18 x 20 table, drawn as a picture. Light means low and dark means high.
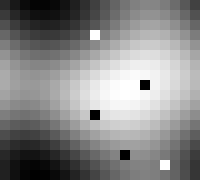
The centre is the ninth with the lowest average. The middle left is the smoothest part. There are no regular stripes. Five lone cells stand out: three far higher and two far lower than their neighbours. The bottom left is the ninth with the highest average.
